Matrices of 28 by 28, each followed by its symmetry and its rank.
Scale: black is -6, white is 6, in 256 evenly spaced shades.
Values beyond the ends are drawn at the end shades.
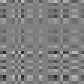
neither, rank one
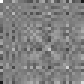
symmetric, rank three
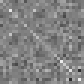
symmetric, rank five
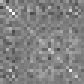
symmetric, rank five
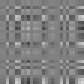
symmetric, rank one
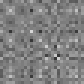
symmetric, rank three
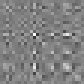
symmetric, rank three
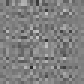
neither, rank three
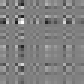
symmetric, rank one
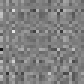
neither, rank three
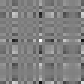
symmetric, rank one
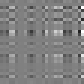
neither, rank one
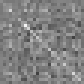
symmetric, rank five
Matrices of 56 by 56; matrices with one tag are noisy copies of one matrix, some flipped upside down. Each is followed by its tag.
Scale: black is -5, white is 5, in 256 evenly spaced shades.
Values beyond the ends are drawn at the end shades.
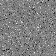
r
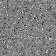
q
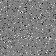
q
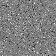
r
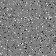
q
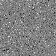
r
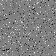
r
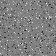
q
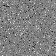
r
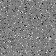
q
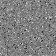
q
